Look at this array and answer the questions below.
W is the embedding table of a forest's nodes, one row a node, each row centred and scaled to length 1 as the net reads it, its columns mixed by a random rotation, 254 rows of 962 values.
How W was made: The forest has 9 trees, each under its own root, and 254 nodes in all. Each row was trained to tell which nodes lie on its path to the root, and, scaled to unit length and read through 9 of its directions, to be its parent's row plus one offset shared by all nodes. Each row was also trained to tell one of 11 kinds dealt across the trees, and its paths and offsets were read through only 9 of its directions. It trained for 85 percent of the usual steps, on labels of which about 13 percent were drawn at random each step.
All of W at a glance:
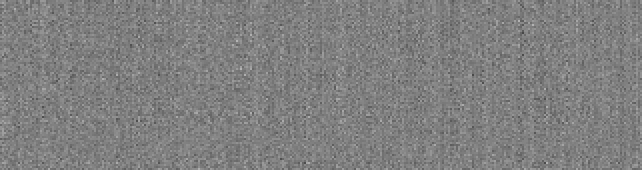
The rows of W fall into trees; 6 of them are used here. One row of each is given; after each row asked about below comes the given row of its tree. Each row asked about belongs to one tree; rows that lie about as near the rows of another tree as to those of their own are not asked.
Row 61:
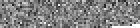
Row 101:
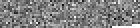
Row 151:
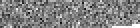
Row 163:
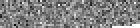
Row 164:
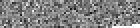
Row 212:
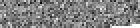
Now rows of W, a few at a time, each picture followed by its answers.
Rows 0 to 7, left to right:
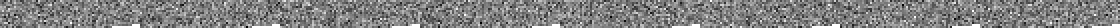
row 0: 101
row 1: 101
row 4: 164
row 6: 101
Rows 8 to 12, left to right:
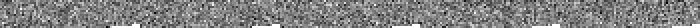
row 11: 163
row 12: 163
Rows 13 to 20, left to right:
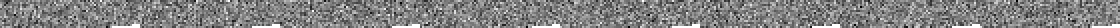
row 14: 101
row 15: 164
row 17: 61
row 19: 101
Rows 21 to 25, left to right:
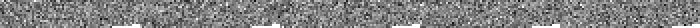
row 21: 101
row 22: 212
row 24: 151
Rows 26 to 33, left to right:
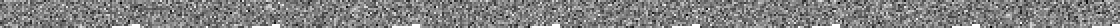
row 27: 164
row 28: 151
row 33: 163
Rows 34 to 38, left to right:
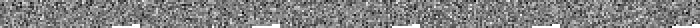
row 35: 163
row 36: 101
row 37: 101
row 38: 101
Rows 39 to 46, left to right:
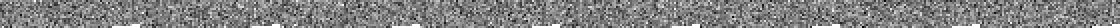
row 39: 164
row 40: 212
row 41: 164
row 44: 101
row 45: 163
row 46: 101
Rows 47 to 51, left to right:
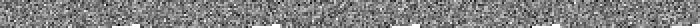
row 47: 101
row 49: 212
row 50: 101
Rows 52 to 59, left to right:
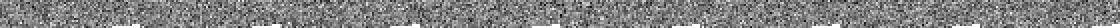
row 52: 163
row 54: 212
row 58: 101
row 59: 163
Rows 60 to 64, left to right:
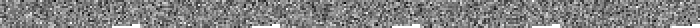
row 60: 163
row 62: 163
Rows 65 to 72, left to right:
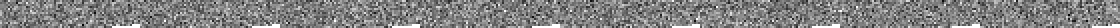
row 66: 101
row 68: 101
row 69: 164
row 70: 163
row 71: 151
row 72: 164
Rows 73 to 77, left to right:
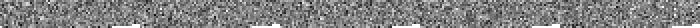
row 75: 164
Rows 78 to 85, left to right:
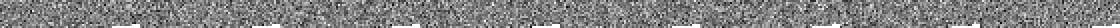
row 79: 101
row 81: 101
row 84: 151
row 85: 101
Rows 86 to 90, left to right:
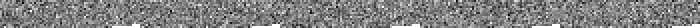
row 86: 151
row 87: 164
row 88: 212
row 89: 164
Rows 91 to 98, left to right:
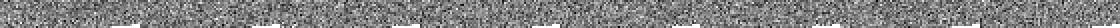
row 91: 61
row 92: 101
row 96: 163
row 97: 61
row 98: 101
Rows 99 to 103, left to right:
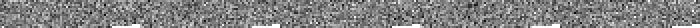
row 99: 164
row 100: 61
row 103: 101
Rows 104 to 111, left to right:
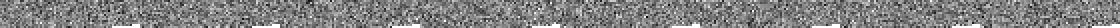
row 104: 163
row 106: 101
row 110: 164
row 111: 164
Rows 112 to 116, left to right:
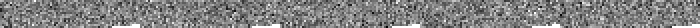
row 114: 101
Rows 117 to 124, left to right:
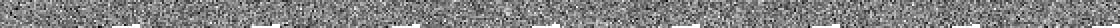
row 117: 164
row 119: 151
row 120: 101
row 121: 163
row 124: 101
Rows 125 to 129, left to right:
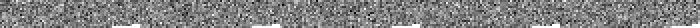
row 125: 164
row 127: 164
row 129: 61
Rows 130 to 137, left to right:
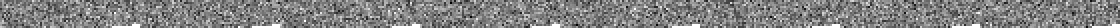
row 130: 212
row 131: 151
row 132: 212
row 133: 212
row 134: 151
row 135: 101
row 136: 164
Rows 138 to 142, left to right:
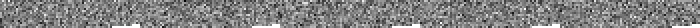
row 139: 163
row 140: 61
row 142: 164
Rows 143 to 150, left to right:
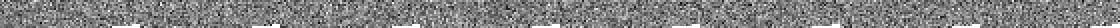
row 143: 101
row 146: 164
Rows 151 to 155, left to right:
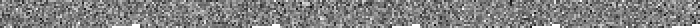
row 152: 101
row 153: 164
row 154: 101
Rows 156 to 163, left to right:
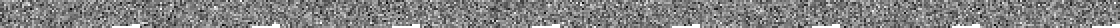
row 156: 164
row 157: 151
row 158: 163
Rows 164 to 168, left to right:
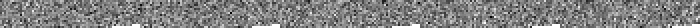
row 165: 164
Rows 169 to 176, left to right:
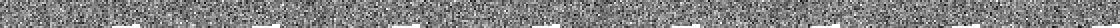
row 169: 163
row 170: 163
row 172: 101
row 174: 61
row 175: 61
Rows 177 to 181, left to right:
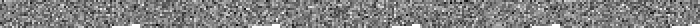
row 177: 164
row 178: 151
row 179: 212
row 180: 212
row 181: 164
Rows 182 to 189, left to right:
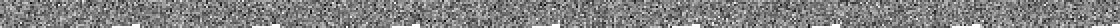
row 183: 164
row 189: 61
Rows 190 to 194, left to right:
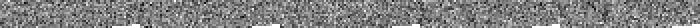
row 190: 101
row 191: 164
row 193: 164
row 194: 163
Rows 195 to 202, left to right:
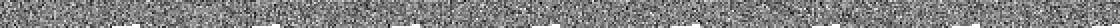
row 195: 101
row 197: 164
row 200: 164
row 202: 164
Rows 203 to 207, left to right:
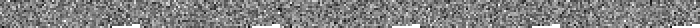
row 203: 101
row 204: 164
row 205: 164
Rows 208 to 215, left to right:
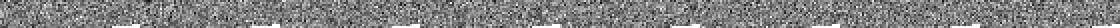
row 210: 164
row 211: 101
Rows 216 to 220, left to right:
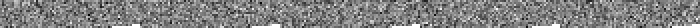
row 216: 164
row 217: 164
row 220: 101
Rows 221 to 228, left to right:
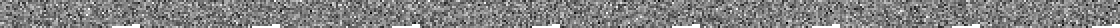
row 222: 101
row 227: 164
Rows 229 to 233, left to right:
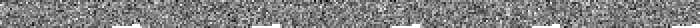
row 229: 151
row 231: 212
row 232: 212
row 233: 164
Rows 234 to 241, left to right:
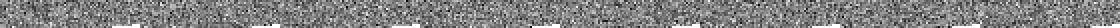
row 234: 163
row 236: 151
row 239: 101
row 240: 164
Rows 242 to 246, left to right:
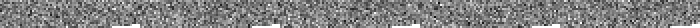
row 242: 164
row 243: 164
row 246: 61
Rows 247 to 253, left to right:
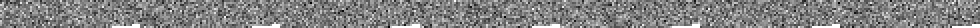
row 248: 151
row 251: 61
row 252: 101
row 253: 101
